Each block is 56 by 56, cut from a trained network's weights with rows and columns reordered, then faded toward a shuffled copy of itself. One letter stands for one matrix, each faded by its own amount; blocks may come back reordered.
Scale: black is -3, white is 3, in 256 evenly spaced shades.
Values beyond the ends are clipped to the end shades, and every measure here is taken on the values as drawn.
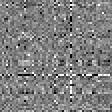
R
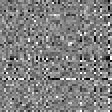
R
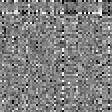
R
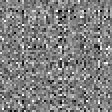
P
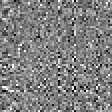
P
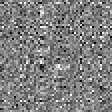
P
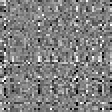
R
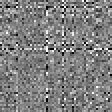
R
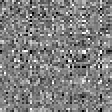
P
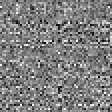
P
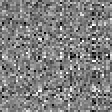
P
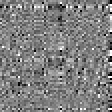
R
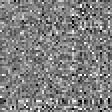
P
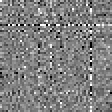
R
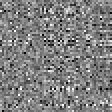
P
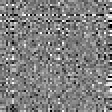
R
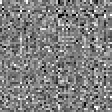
P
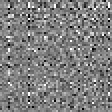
R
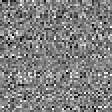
P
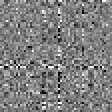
R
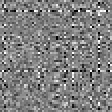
R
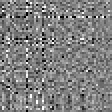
R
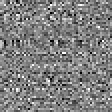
P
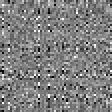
R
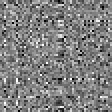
P
